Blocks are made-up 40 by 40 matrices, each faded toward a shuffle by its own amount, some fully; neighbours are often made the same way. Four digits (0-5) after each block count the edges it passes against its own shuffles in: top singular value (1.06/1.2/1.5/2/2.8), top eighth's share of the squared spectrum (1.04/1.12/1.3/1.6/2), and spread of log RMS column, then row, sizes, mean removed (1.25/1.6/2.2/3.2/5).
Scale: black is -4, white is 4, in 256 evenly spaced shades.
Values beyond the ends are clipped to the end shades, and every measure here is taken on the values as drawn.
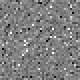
1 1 0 0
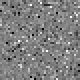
0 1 0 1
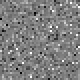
0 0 0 0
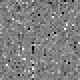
2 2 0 0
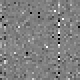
3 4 1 0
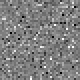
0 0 0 0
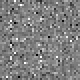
2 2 1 0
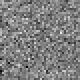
1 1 0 0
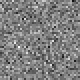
0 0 0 0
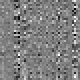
4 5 4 1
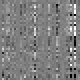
4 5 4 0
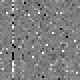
3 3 1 0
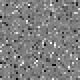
0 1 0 0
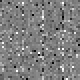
3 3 1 0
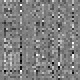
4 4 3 1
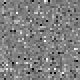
0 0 0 1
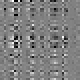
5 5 4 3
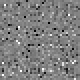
3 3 1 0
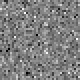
0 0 0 0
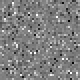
0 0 0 0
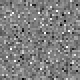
2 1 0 0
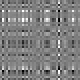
5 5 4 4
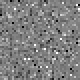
1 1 0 0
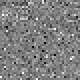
2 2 0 0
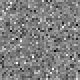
0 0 0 0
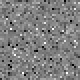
1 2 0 0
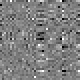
4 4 2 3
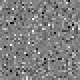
2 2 0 0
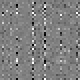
4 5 3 2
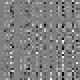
4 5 4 2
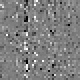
3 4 2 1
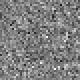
0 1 0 0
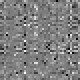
4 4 2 2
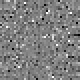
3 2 0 0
